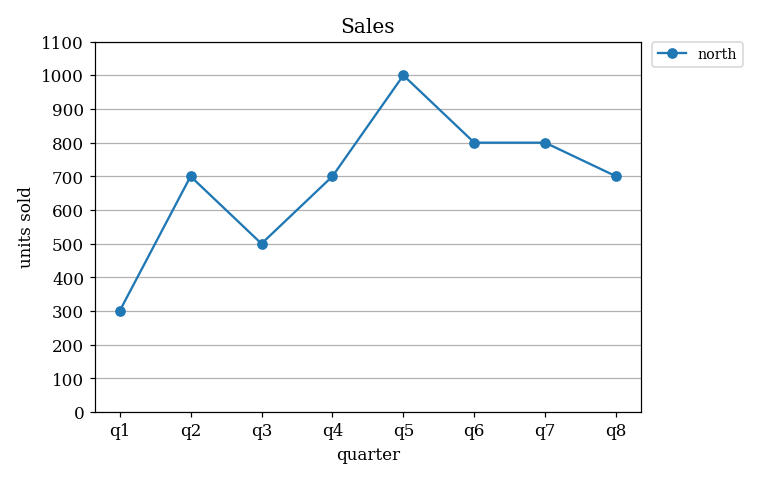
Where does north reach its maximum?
q5
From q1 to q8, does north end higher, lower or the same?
higher
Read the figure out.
Title: Sales
x-axis: quarter, ticks q1 q2 q3 q4 q5 q6 q7 q8
y-axis: units sold, ticks 0 100 200 300 400 500 600 700 800 900 1000 1100
Legend: north
Values:
north: 300 700 500 700 1000 800 800 700
